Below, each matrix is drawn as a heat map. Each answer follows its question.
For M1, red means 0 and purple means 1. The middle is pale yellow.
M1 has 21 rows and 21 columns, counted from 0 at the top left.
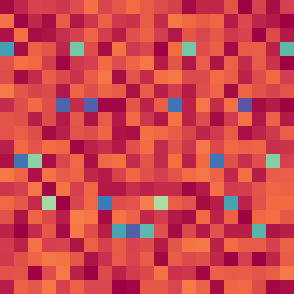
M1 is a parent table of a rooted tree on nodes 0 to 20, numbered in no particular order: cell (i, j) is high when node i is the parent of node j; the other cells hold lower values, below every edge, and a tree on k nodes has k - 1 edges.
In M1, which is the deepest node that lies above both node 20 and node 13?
3
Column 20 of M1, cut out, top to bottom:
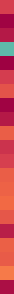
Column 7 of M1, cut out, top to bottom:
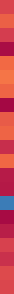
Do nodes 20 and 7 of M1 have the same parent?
no
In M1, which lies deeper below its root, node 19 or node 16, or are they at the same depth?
node 19
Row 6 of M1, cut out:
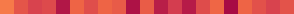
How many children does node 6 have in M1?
0
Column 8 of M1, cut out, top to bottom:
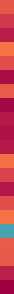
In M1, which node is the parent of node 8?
16
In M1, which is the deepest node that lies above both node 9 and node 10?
16
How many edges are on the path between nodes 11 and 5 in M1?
3
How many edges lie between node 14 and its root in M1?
0
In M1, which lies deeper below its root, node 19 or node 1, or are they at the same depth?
the same depth
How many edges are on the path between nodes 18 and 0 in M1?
4
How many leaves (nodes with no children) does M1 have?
16
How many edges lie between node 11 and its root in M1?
1
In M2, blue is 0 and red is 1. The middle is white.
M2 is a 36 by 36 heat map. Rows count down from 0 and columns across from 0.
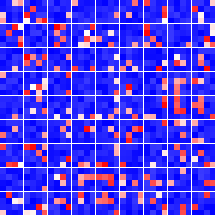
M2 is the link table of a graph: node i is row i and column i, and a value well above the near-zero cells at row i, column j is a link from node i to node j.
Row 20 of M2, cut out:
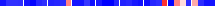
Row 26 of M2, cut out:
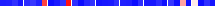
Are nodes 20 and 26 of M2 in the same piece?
yes
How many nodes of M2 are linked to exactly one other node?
2
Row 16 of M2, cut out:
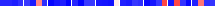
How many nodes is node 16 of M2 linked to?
5
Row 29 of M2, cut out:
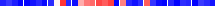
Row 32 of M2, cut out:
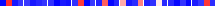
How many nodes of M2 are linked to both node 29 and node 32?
3
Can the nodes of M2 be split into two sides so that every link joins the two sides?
yes
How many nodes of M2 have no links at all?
1
